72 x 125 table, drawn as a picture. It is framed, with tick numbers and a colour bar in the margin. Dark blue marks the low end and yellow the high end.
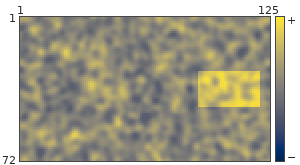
Grain: blotchy. Ninth with the highest average: middle right. Average level on the scale: 60%. Odd patch: higher, in the middle right.
